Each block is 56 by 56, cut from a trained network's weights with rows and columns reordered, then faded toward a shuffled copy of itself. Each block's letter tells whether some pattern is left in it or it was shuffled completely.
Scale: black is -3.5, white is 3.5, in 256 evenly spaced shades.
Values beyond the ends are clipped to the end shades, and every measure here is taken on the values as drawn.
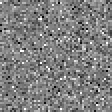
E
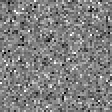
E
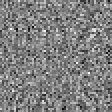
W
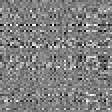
W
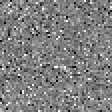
E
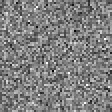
E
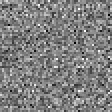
W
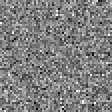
E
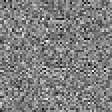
W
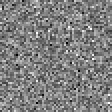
E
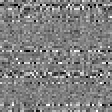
W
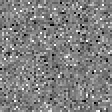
E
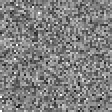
E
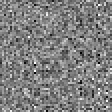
W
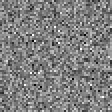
E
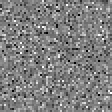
E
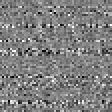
W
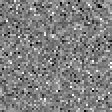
E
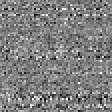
W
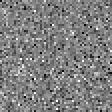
E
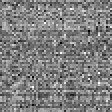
W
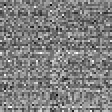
W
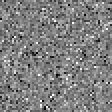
E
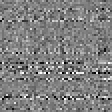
W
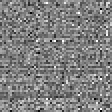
W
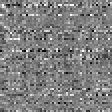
W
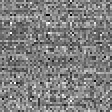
W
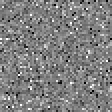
E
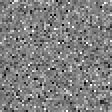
E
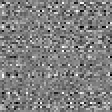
W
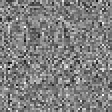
W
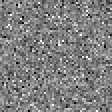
E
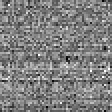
W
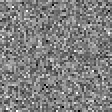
E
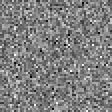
E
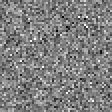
E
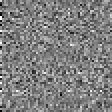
W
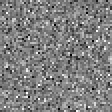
E
